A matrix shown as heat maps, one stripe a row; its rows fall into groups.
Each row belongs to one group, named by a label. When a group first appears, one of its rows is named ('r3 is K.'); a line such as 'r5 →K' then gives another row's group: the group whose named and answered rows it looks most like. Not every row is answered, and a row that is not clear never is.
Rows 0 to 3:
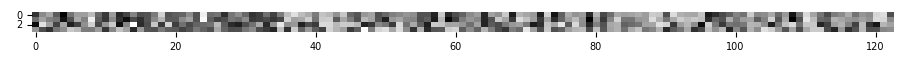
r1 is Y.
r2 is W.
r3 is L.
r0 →Y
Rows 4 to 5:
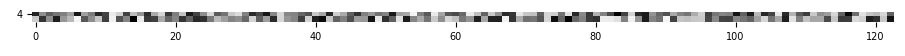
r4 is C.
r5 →L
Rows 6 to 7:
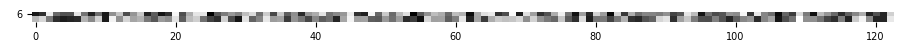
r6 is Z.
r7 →Z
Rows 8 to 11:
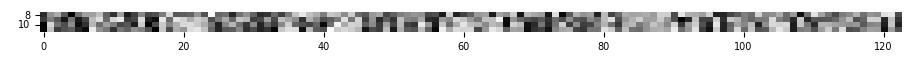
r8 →Y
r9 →W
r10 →W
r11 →W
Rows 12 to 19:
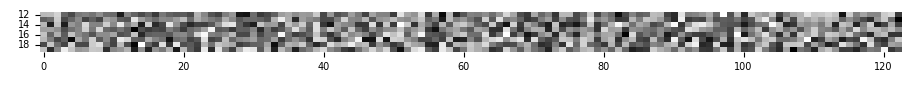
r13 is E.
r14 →L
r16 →E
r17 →Z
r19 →C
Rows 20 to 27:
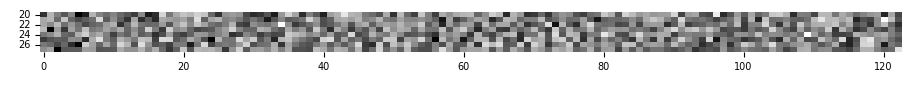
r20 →W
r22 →E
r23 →L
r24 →Y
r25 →C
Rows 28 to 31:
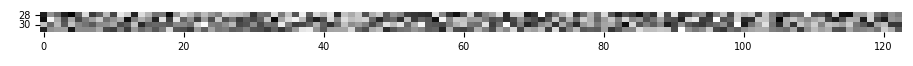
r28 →Z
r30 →E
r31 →Y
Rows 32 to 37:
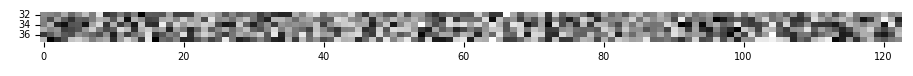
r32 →Y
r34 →W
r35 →Z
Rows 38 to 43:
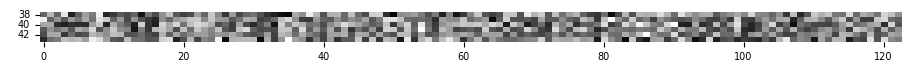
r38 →Y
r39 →E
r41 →C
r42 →W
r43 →C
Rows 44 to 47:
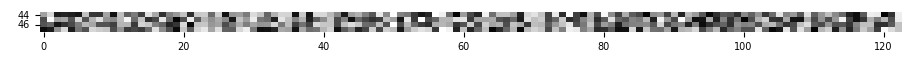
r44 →Z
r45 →C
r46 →Z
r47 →C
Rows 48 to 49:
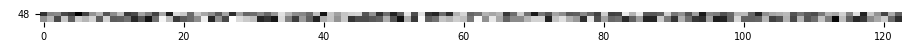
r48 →W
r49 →C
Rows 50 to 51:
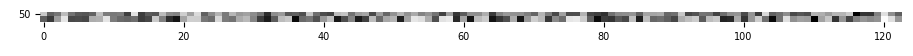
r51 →C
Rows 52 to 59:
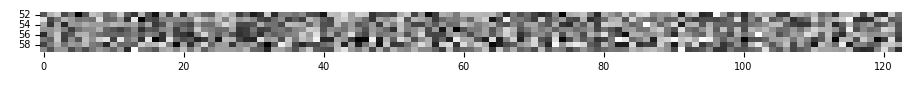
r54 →L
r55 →Y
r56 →Y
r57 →L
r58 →C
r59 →E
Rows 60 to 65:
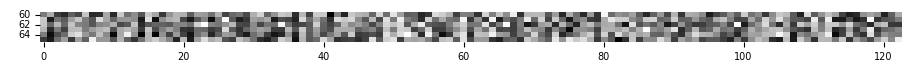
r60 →Z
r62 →E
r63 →L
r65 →C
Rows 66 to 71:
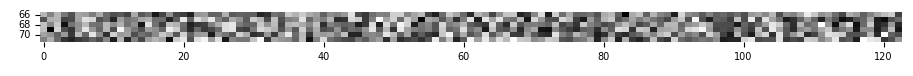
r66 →Y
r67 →Z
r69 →L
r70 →C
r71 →Z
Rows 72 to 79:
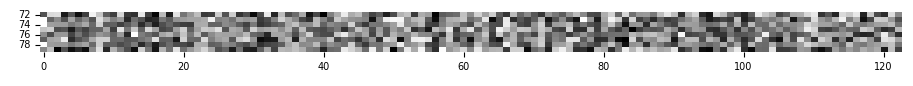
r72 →W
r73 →E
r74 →Y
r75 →Z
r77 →C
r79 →W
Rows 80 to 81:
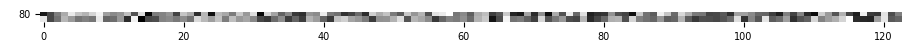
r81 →E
